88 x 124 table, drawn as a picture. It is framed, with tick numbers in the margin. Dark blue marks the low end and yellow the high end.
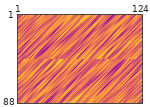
Histogram: bell-shaped. Slope: none. Symmetry: a half turn. Grain: diagonal, up to the right.
